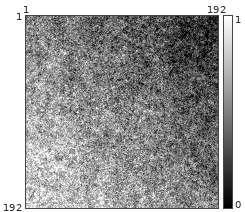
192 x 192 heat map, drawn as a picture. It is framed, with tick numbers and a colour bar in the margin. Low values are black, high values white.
No single row or column stands out from its neighbours. The field climbs toward the bottom left. There are no regular stripes. The halves do not mirror each other. The top right is the ninth with the lowest average. The histogram is bell-shaped. The bottom left is the ninth with the highest average.
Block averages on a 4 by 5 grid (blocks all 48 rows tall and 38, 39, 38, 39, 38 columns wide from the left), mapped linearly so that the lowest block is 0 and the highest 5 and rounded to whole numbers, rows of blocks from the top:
3 2 2 1 0 / 4 3 2 2 1 / 5 4 3 3 2 / 5 4 4 3 2
